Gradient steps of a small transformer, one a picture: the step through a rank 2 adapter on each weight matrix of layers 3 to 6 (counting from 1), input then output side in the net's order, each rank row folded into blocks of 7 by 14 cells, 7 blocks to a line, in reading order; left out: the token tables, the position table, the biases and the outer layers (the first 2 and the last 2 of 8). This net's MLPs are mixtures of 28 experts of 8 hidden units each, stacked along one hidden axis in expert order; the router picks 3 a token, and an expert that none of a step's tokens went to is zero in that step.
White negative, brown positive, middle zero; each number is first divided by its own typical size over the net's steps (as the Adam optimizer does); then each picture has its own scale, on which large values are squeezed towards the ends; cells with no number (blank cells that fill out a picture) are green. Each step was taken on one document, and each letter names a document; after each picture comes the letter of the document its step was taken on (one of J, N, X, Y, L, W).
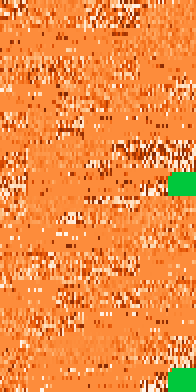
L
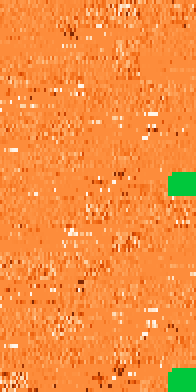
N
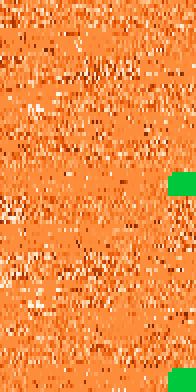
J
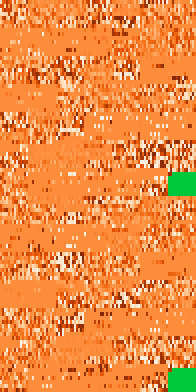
L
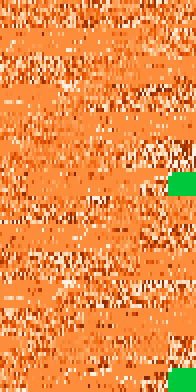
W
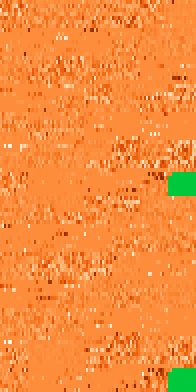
L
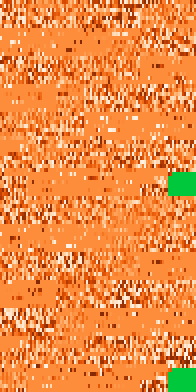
W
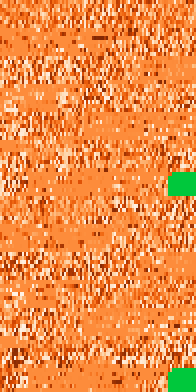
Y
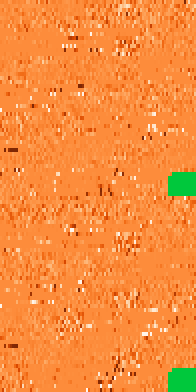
N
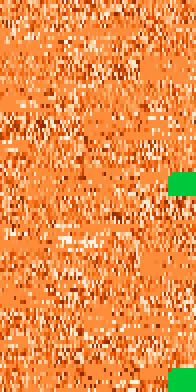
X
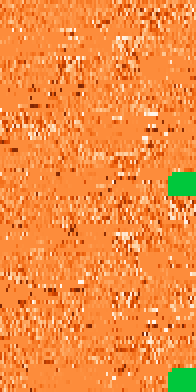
N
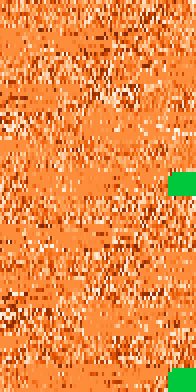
Y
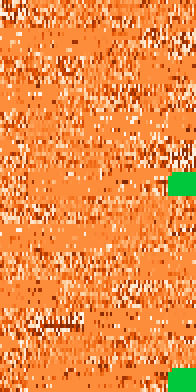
W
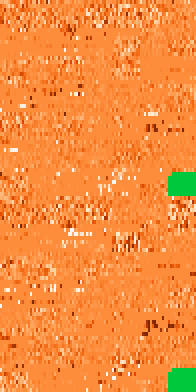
N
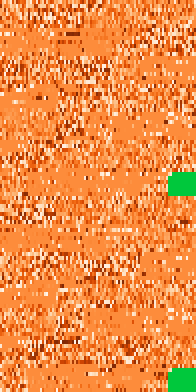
J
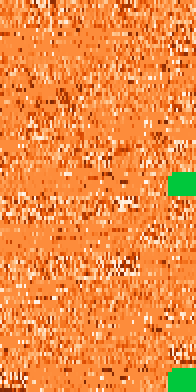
J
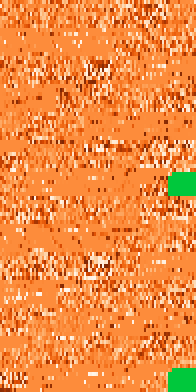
J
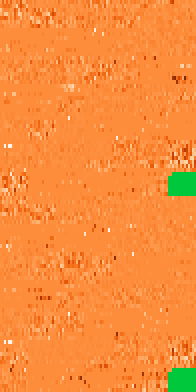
L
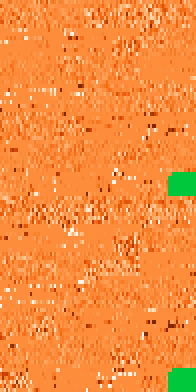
N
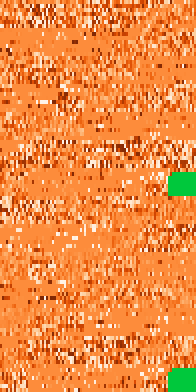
W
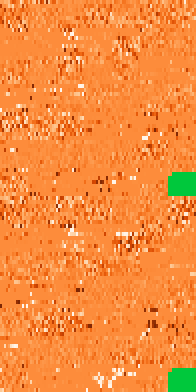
N
